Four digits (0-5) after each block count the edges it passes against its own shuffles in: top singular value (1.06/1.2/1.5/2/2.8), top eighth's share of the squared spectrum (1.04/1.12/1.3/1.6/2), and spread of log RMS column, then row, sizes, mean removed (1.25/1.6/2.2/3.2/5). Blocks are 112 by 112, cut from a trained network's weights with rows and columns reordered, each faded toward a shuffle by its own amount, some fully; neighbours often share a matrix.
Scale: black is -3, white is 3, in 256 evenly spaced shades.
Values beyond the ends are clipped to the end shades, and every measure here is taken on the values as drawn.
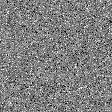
0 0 0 0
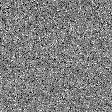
0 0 0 0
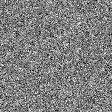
0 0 0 0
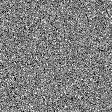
0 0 0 0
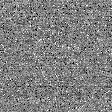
2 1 0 0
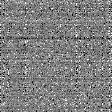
3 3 3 1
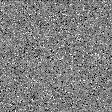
0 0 0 0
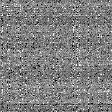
3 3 3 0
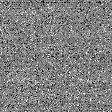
2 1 1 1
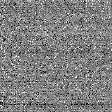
3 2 3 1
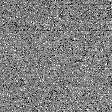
2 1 1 0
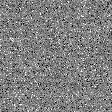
1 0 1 0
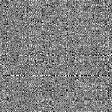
4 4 3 3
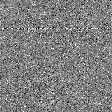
2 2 0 1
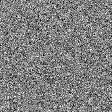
2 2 0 0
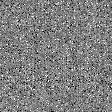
2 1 0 1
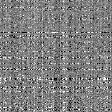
4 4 1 4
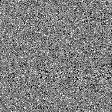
3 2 1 1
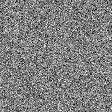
2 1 0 0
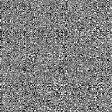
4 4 3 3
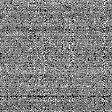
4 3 3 2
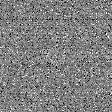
2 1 1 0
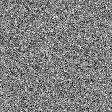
2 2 0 0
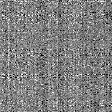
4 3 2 4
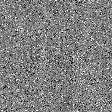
1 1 0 0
